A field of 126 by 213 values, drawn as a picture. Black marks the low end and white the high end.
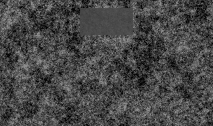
Mirror symmetry: none. Odd rows or columns: none. Grain: blotchy. Odd patch: calmer, in the top middle. Slope: none. Calmest part: top middle. Histogram: bell-shaped. Average level on the scale: 30%.
